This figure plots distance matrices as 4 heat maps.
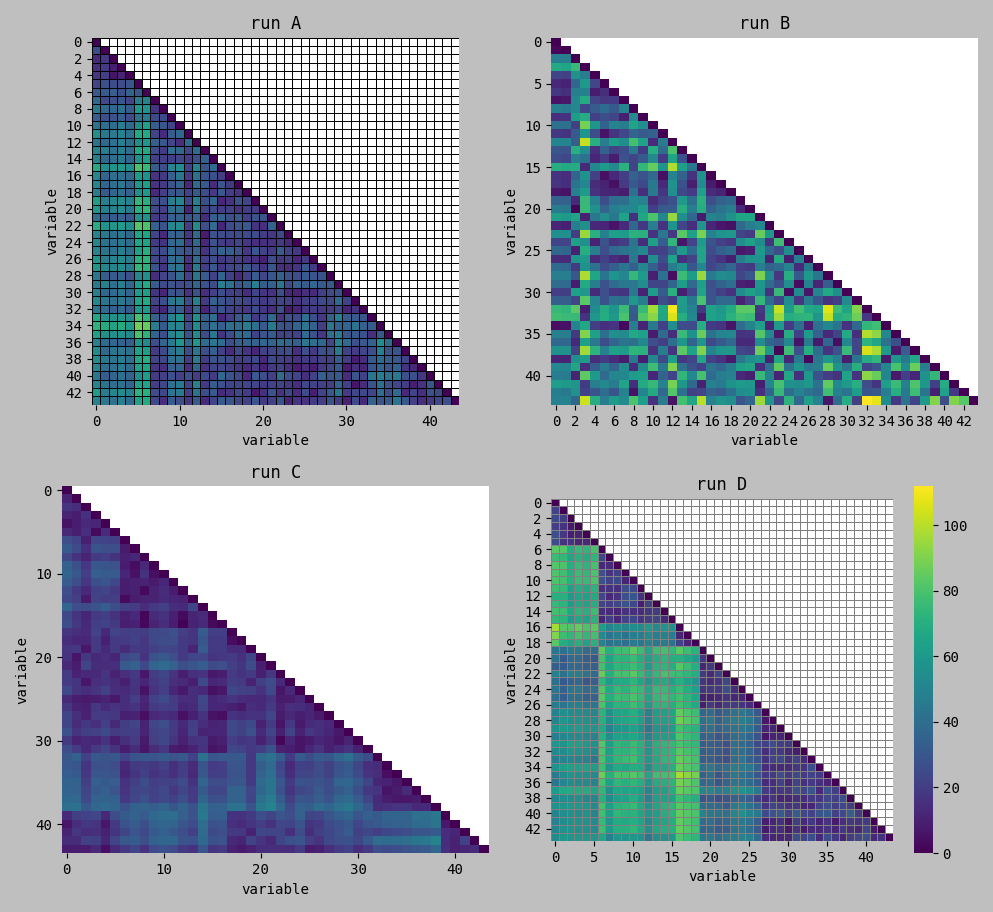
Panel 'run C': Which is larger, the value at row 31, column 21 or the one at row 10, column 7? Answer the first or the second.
the first
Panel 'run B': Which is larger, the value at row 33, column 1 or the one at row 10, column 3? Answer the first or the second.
the second
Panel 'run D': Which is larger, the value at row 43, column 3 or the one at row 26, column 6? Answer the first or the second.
the second
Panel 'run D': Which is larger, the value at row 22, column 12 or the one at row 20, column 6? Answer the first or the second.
the second
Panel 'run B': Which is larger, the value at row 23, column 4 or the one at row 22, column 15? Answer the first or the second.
the first
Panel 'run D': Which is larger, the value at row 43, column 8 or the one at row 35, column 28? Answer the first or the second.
the first
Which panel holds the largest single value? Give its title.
run B
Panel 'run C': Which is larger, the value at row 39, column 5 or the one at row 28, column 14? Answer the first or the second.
the first
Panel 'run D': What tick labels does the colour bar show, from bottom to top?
0, 20, 40, 60, 80, 100
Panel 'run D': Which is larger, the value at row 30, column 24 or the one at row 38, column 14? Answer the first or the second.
the second
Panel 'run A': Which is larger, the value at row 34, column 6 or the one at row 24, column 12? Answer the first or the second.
the first
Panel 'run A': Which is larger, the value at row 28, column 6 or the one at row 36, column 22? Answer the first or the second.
the first
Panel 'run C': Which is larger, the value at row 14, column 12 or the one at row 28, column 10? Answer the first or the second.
the second
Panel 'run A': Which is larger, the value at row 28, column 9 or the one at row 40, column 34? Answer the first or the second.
the second
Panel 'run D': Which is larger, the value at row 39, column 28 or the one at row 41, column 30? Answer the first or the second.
the first
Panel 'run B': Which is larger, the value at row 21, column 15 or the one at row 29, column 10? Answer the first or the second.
the second
